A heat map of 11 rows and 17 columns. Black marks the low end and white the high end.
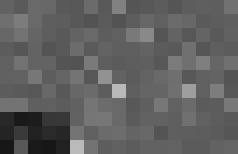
Odd patch: lower, in the bottom left. Average level on the scale: 40%. Stripes: none. Histogram: heavy tails on both sides. Ninth with the lowest average: bottom left. Mirror symmetry: none.
